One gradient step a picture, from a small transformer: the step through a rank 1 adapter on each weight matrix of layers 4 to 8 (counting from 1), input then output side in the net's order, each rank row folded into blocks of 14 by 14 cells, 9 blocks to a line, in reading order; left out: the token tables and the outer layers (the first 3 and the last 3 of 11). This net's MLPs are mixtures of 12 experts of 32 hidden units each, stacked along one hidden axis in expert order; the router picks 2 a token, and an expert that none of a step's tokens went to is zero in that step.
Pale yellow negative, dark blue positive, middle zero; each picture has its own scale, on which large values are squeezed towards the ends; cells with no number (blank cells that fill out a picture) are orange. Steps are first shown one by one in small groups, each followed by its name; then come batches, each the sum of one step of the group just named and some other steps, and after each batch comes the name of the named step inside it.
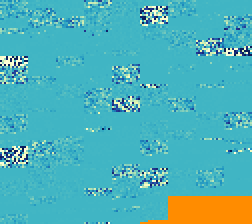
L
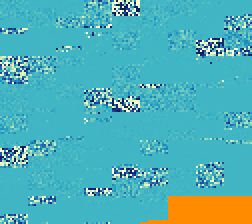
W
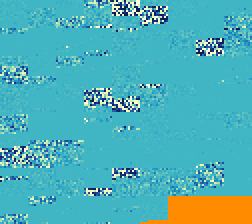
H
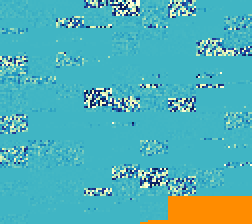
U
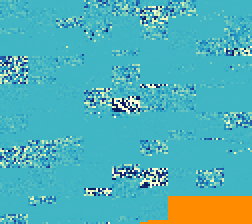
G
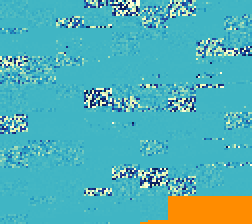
U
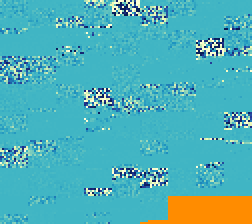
W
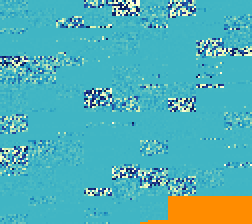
U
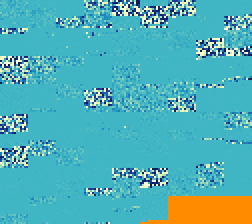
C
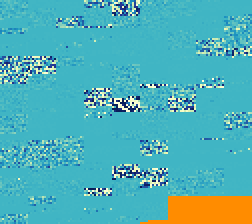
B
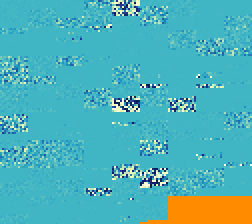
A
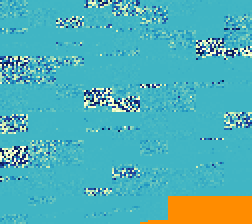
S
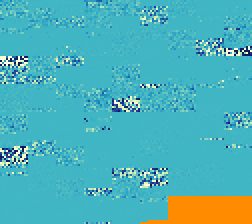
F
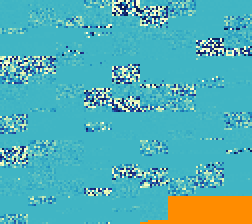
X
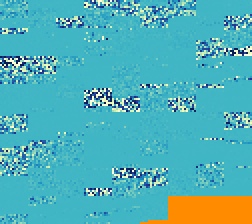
C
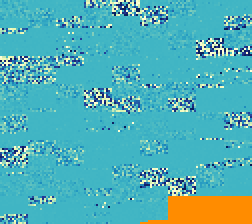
F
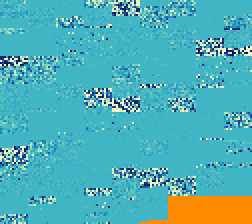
S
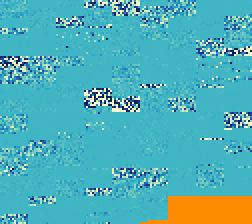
C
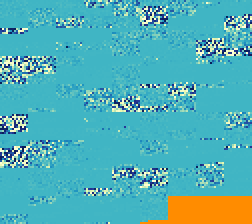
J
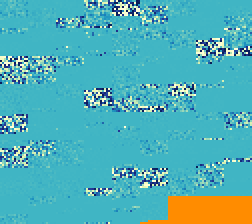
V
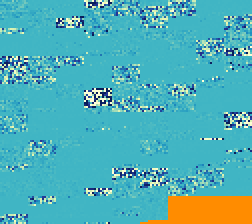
V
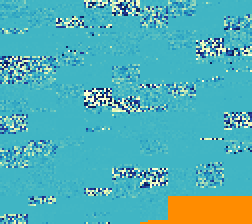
J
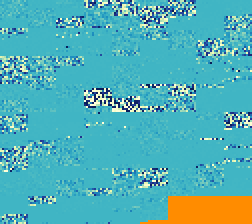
V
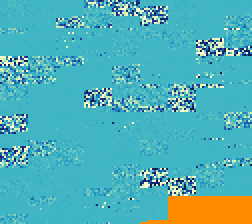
V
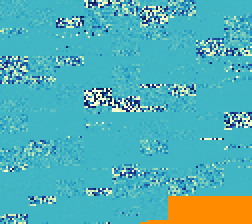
V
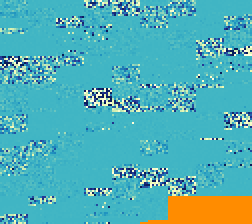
V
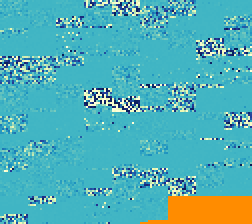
V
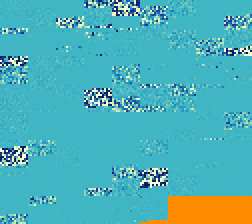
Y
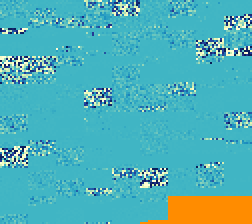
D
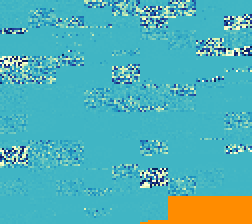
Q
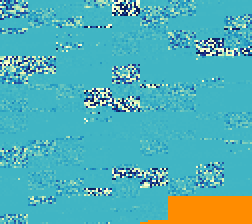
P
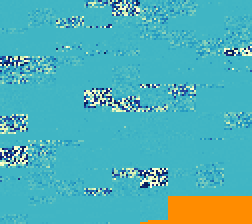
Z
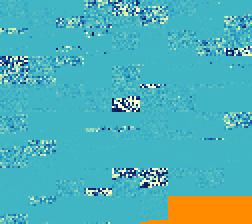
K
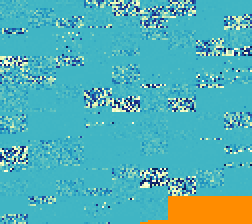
Q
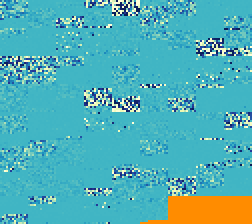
P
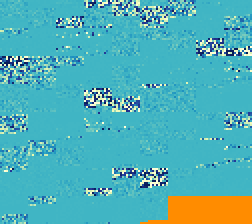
K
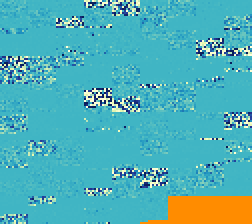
Q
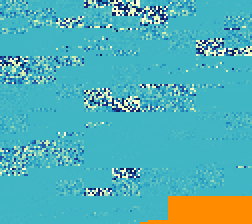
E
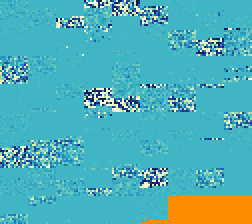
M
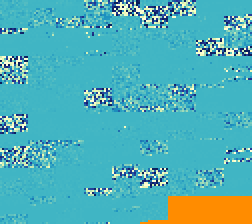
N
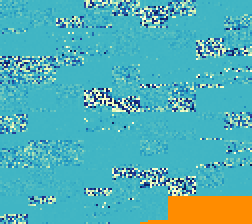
N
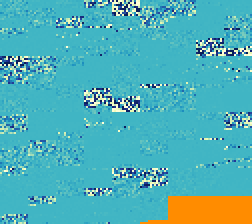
E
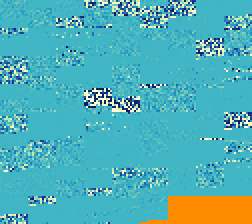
N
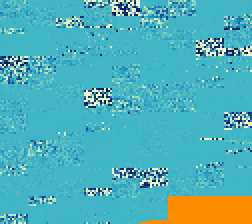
E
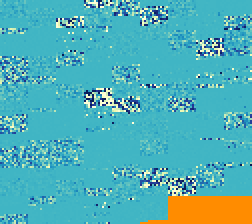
M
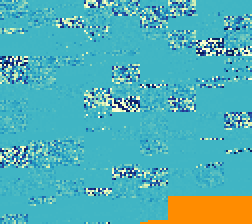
M
